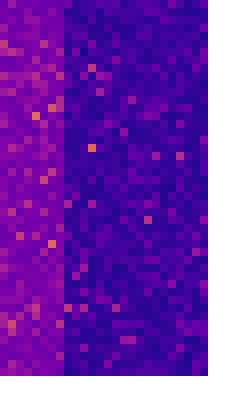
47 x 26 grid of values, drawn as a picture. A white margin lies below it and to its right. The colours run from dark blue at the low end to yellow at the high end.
Histogram: skewed, a long tail of high values. Seam: vertical, 30% of the way across, the left part higher. Stripes: none.
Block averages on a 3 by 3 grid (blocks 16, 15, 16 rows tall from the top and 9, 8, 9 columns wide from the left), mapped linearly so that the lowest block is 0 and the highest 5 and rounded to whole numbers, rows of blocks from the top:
5 0 0 / 5 0 0 / 5 0 0
